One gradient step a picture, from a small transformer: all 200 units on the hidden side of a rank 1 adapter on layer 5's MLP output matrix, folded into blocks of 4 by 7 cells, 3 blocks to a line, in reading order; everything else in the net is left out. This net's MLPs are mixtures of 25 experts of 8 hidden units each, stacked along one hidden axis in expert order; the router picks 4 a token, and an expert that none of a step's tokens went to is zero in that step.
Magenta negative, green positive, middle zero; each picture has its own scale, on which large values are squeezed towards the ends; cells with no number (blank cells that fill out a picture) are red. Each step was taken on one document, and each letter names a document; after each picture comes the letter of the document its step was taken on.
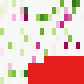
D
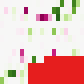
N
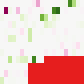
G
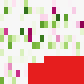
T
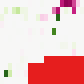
N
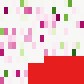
T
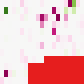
N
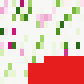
D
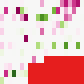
D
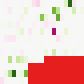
G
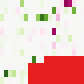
N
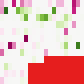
D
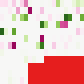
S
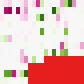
G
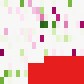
T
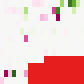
N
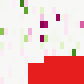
T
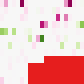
T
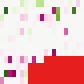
N
